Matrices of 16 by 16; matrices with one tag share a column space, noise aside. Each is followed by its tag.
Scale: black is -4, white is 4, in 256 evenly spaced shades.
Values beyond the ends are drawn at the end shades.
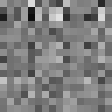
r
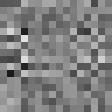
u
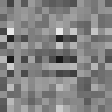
u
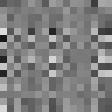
u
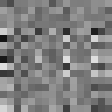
u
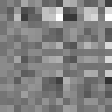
r
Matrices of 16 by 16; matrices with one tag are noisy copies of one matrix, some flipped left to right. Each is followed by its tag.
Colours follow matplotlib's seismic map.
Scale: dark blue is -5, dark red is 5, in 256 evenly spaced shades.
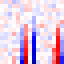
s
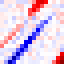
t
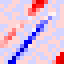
t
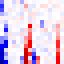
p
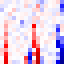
p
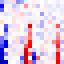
p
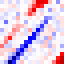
t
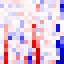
p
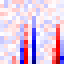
s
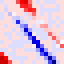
t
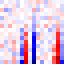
s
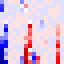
p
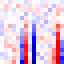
s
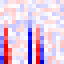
s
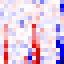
p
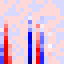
s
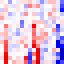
p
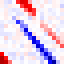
t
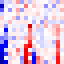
p
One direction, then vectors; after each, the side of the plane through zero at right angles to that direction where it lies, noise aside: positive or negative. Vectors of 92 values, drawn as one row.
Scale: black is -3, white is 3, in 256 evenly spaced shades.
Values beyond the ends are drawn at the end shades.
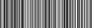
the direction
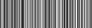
positive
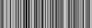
negative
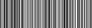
positive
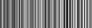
positive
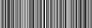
negative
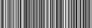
negative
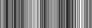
positive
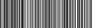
positive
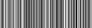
negative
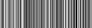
negative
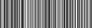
positive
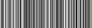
negative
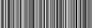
negative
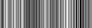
negative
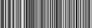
negative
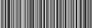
negative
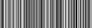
negative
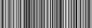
negative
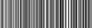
negative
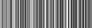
negative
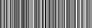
positive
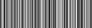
positive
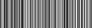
positive
